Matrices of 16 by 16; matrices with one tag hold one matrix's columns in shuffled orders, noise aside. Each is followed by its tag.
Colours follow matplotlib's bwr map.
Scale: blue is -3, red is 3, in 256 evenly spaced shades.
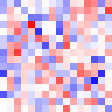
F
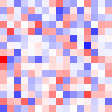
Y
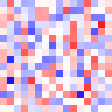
F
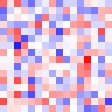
Y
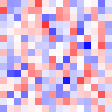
F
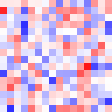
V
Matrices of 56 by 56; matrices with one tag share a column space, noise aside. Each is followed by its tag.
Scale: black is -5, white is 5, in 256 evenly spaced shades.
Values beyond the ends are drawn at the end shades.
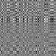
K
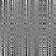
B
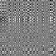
K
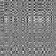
K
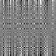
B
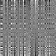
B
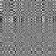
K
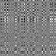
K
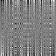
B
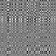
K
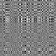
K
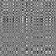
K
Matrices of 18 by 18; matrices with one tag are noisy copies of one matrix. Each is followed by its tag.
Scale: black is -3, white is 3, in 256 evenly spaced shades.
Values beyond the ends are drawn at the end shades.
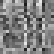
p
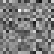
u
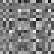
u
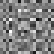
u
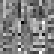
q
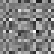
u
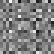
u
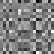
u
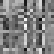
p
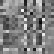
p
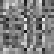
p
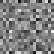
u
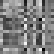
p
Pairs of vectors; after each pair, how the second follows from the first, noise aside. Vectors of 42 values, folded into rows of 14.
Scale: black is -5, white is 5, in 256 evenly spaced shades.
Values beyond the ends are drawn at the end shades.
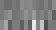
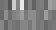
reversed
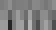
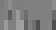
partly zeroed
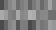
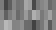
wrapped around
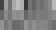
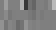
partly zeroed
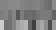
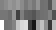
scaled up
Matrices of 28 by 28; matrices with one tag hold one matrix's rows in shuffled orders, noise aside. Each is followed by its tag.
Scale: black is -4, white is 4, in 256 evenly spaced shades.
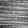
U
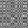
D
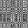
D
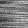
U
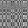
D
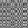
D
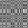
D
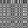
D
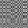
D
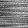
U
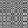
D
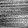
U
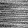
U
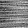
U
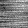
U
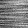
U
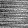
U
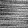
U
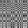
D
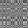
D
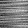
U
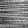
U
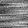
U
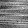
U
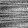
U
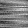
U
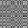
D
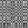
D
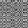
D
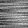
U
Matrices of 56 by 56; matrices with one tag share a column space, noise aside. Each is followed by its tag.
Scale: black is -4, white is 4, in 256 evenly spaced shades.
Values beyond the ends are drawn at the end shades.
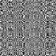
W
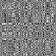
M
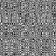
M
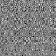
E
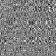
E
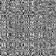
W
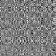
E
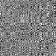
M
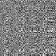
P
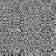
P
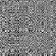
P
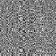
P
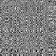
P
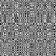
M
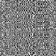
W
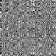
W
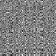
P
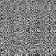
P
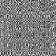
W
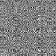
P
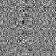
E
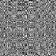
W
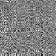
P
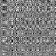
E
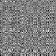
P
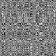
M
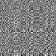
P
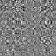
E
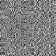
W
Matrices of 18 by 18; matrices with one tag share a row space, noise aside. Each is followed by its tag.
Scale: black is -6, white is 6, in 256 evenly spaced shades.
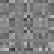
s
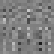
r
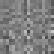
s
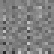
r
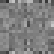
s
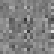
s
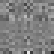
s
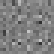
r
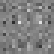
r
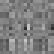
s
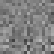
s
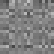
s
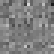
s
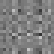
r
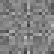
s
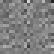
s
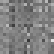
s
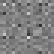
r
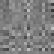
s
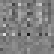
r
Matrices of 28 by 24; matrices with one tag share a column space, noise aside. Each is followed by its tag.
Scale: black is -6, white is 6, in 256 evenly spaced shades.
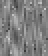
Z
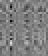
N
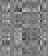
N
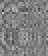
N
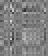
N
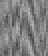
Z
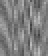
Z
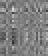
N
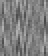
Z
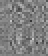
N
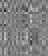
N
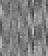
Z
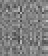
N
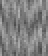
Z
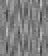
Z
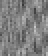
Z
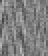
Z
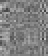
N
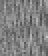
Z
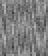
Z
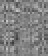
N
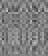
N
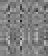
N
